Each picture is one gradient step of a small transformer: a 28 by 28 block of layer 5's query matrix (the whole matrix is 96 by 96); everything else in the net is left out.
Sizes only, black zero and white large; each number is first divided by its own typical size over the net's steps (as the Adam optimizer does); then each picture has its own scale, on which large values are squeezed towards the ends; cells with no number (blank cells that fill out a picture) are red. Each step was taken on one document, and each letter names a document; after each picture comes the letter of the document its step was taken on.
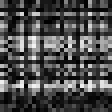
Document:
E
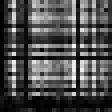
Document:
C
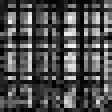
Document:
C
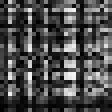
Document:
C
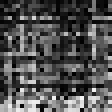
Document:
E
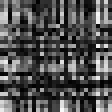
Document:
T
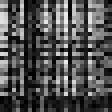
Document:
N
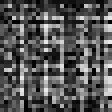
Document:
E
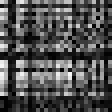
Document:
N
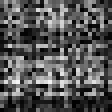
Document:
N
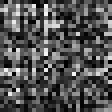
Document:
T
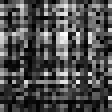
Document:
N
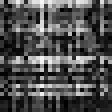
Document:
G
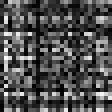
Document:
T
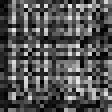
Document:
C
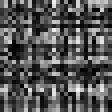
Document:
G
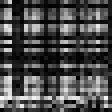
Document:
E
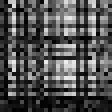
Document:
C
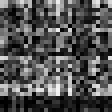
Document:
G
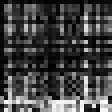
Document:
E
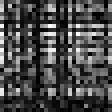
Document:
T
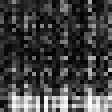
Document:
N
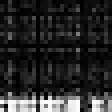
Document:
E
